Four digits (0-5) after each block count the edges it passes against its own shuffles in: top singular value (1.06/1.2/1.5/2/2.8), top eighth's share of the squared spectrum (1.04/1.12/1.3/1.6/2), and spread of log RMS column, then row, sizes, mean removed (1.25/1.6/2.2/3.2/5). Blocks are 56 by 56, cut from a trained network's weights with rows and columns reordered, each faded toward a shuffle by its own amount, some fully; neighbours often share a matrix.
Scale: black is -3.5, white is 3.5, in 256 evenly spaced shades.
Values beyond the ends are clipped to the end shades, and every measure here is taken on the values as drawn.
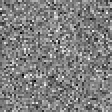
1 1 0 0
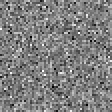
2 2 0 0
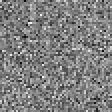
1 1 0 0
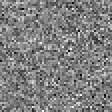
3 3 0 1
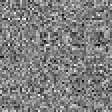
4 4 1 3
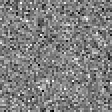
1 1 0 0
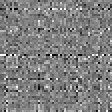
3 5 2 3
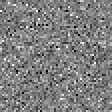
0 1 0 0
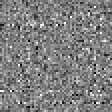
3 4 1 2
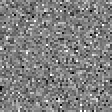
1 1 0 0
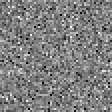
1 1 0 0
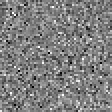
1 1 0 0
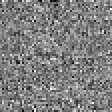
3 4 1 2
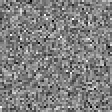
1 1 0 0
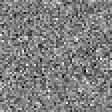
0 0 0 0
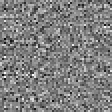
3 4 2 2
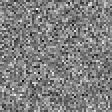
2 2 0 0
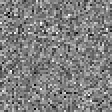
1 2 0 1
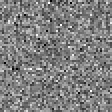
2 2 0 1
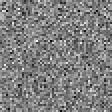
3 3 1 1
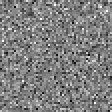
0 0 0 0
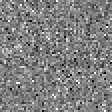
0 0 0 0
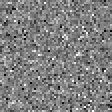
0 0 0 0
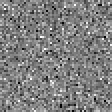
0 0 0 0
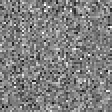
2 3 2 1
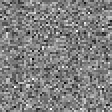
2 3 1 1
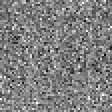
0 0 0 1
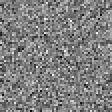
1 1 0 0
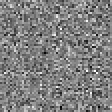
3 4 2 2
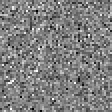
2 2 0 1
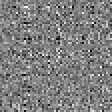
3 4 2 3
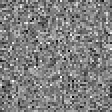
2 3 1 2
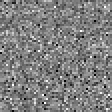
1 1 0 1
